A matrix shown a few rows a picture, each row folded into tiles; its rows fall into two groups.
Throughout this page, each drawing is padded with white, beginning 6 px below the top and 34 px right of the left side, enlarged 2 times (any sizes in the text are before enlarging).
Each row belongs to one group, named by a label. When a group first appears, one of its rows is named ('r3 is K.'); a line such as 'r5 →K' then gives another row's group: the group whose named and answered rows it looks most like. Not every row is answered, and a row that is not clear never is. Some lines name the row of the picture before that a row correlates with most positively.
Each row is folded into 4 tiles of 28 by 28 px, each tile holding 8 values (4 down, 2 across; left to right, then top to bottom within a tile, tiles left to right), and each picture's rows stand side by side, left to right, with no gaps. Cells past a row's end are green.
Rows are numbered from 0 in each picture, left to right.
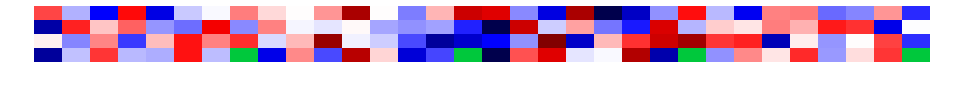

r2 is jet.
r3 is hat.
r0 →jet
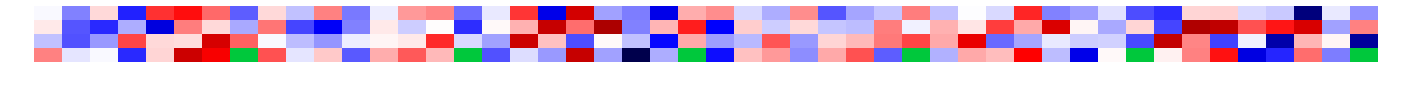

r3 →jet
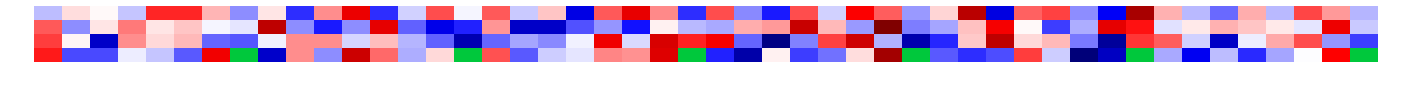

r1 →hat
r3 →jet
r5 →jet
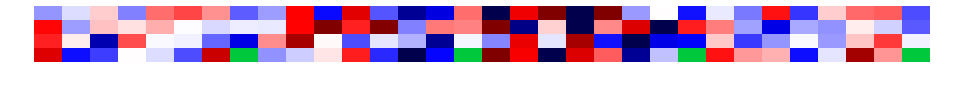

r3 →hat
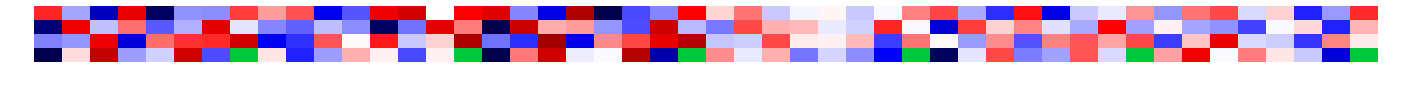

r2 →jet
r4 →jet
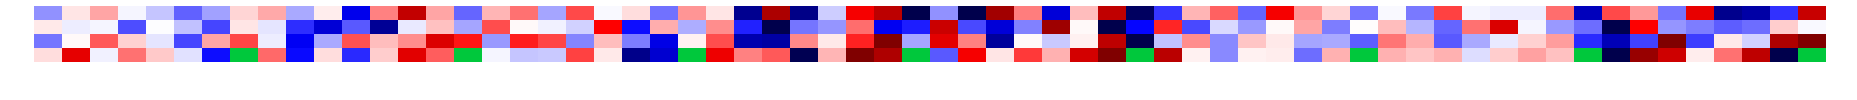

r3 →hat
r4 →hat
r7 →jet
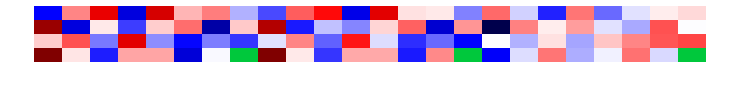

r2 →jet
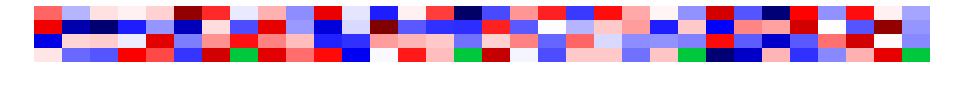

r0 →hat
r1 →hat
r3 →jet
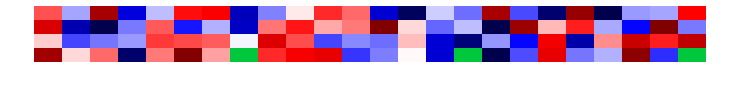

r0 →hat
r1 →hat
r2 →jet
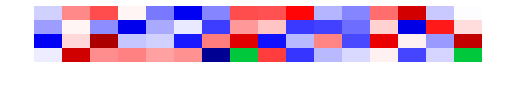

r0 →jet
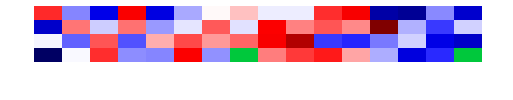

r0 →jet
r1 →hat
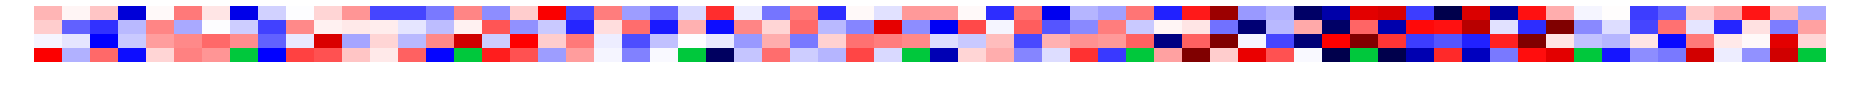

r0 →hat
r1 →jet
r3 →jet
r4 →jet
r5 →jet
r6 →jet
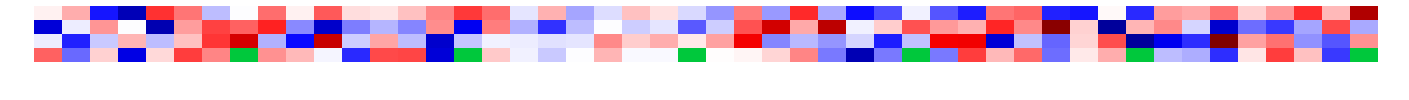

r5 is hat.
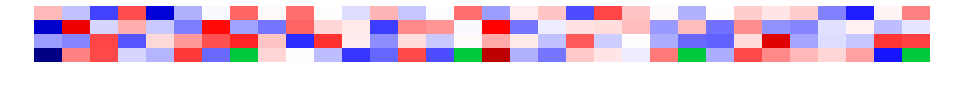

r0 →jet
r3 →jet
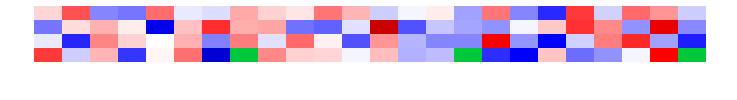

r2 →jet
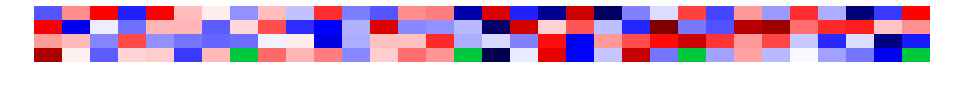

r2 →jet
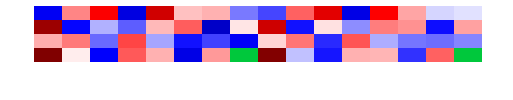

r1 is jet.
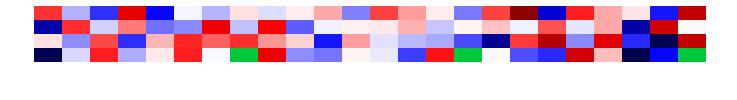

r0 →jet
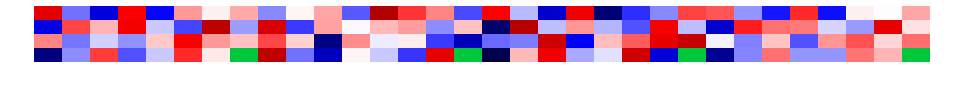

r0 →jet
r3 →jet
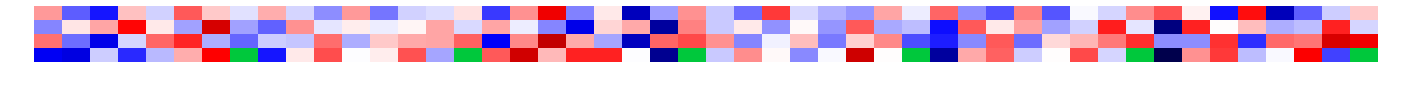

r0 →jet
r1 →jet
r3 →hat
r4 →jet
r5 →jet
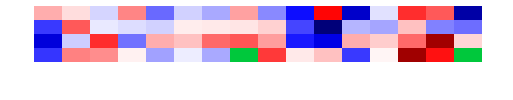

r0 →jet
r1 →hat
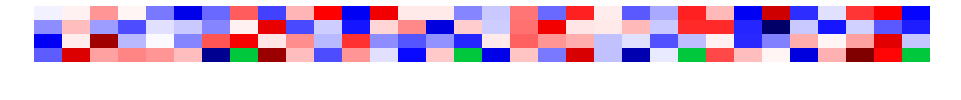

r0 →jet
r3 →hat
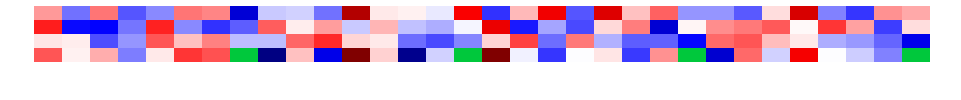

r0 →hat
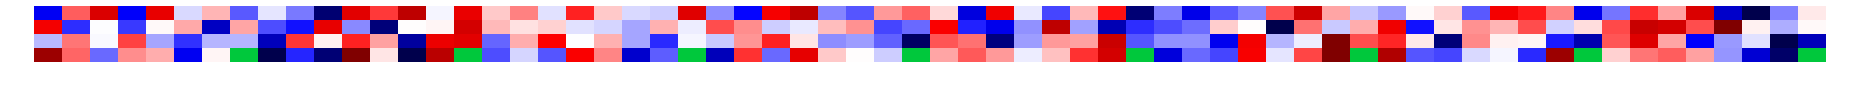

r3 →hat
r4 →hat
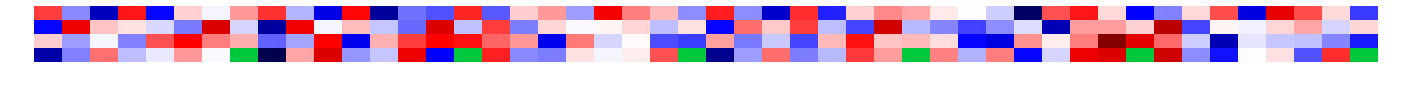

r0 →jet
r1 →jet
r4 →hat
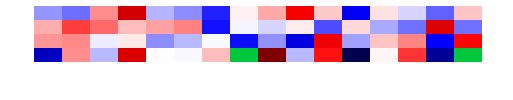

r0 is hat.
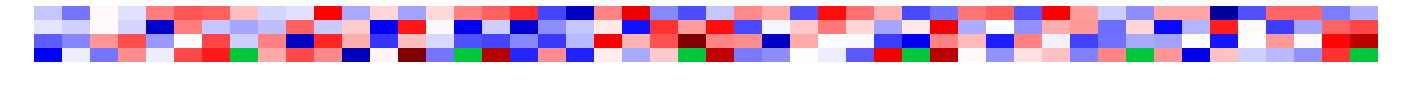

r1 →hat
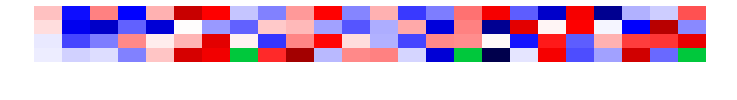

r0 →hat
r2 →jet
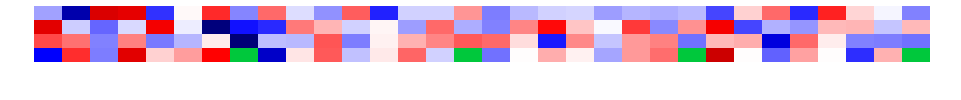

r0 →hat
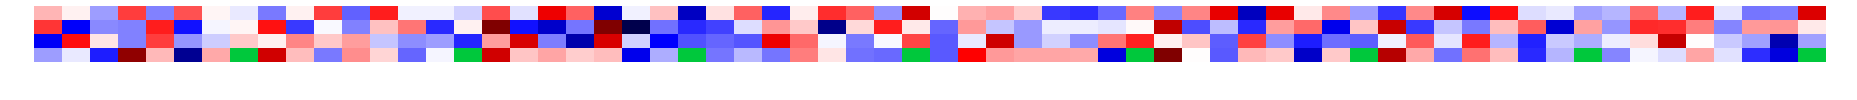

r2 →hat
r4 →jet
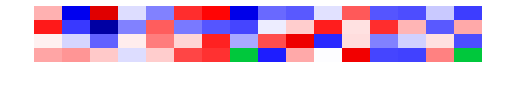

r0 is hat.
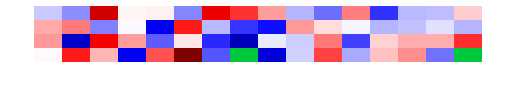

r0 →hat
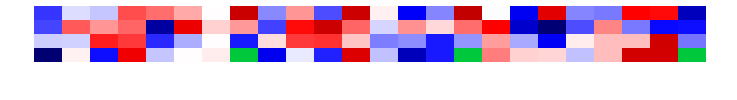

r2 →hat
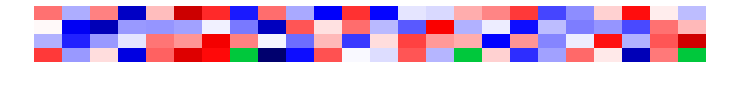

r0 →hat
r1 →jet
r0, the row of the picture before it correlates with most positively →2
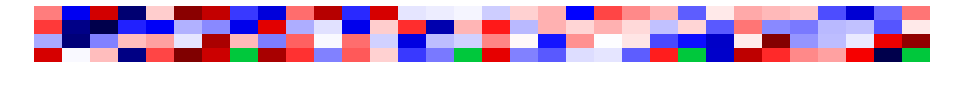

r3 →jet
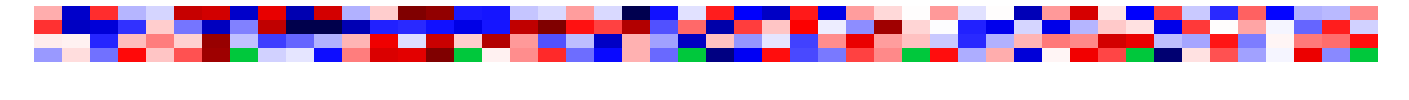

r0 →hat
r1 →hat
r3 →jet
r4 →hat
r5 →jet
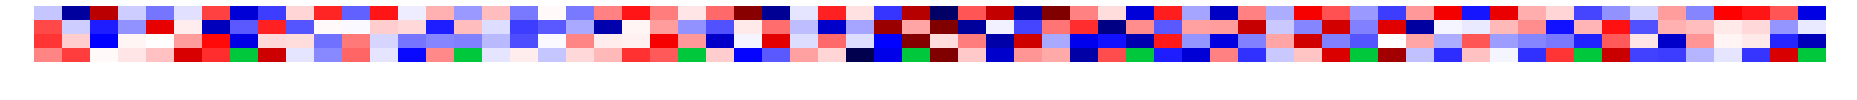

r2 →hat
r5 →jet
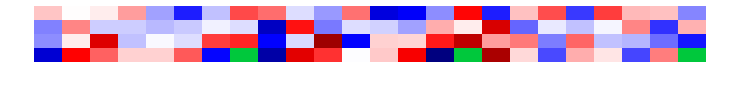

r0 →jet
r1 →jet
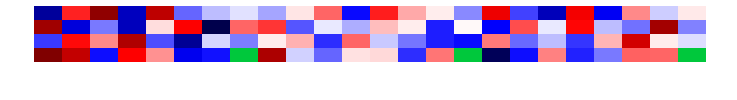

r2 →jet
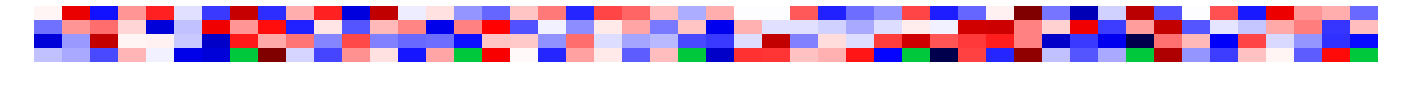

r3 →jet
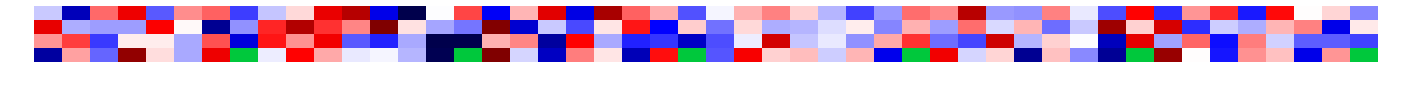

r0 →hat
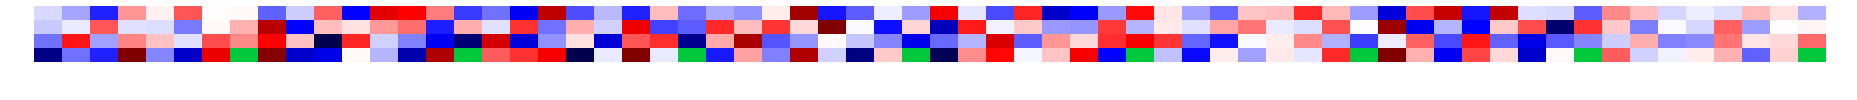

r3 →hat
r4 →jet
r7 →hat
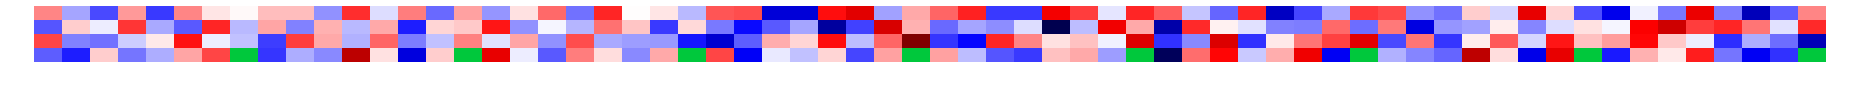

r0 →jet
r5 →jet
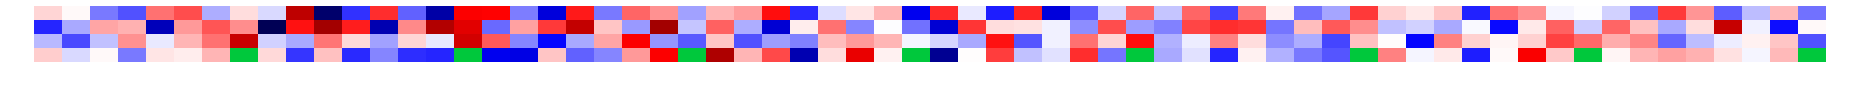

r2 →jet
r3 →hat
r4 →jet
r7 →hat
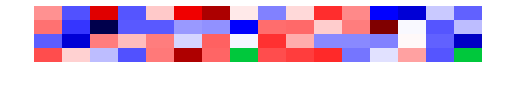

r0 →hat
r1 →hat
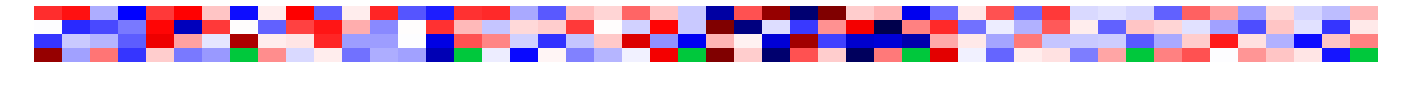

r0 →hat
